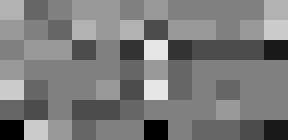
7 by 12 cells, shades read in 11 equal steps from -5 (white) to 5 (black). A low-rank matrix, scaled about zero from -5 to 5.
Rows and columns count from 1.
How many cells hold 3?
2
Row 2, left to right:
-1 0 1 -2 -1 -2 2 -1 -1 0 -1 -3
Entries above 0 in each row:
1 2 7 2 4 5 7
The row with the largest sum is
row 7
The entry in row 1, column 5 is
-1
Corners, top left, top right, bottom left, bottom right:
-2 -2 5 4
